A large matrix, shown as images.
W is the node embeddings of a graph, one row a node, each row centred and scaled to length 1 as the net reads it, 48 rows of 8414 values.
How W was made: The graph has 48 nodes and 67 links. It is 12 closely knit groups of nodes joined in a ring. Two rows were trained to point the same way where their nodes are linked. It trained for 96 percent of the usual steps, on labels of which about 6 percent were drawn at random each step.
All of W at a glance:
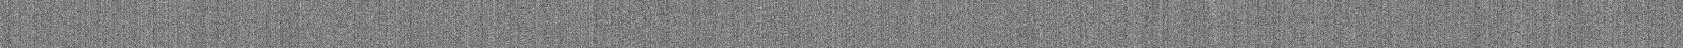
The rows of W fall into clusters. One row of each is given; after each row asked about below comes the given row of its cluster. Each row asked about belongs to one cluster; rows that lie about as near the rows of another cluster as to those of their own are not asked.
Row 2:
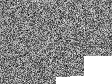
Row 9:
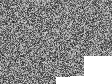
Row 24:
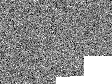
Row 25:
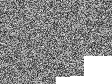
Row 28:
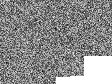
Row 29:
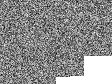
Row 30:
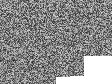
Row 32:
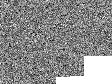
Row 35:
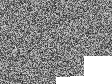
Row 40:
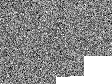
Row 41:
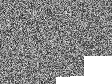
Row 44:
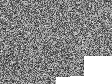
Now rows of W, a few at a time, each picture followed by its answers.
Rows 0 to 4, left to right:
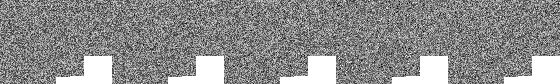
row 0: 29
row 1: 32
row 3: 44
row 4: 32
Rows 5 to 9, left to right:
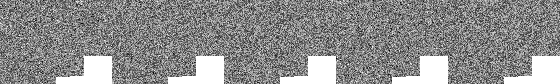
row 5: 24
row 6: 32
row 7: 35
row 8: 35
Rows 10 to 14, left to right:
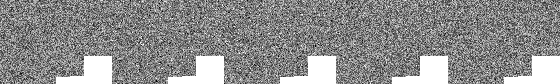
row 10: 24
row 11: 30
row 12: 30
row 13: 2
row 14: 29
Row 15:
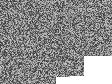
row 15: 40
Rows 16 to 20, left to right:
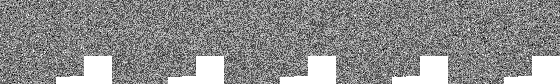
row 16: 25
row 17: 44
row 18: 25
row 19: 2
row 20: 41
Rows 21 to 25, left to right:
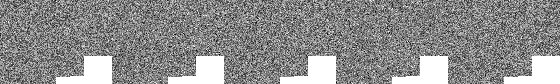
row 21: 35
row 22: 44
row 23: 44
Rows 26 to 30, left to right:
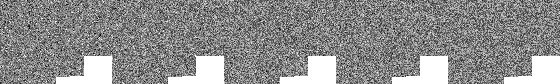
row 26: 40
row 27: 41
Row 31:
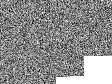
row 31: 35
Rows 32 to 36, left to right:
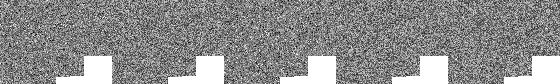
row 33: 40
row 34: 9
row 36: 28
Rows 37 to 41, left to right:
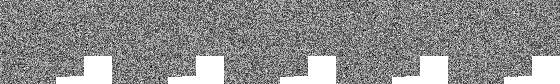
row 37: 40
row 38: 29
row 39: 30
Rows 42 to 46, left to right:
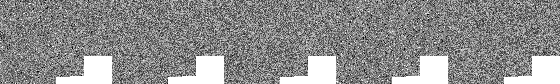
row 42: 24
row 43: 41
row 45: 9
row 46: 28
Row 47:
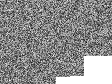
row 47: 25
